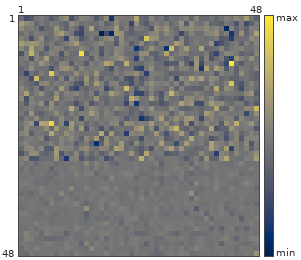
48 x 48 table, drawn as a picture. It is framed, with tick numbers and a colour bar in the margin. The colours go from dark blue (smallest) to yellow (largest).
The grain is fine, like static. The distribution is heavy-tailed on both sides. No regular stripes run through it. No overall slope runs across the table. Neither half mirrors the other. The bottom part is calmer, past a seam about 60% of the way down.
